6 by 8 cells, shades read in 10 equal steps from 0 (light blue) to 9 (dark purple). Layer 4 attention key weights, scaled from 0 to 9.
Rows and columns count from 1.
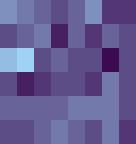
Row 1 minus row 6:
-3 -2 0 2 0 -3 3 0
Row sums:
40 46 39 50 38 43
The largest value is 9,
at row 3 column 7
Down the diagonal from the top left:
3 5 6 6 4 6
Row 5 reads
5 5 5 5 4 4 4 6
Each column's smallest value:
1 0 4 4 4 3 4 6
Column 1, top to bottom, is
3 6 1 6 5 6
